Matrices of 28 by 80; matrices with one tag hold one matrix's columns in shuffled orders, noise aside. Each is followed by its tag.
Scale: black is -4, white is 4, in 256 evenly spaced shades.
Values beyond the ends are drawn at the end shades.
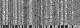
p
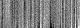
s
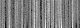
s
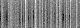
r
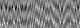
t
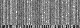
p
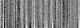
s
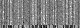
p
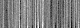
s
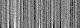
s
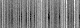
r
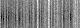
r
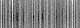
r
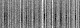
r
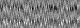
t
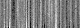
s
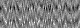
t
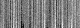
s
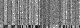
p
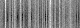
r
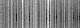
r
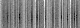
r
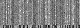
p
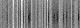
r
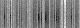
r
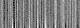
s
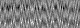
t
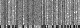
p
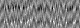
t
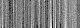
s
